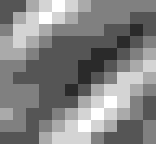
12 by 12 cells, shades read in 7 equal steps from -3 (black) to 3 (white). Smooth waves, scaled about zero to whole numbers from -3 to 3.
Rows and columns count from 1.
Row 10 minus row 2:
2 -1 -3 -4 -2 0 2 3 2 1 1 0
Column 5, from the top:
3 2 0 -1 -1 -1 -1 -1 -1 0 1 2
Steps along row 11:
same down up up up up down down down same up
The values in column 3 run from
-1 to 2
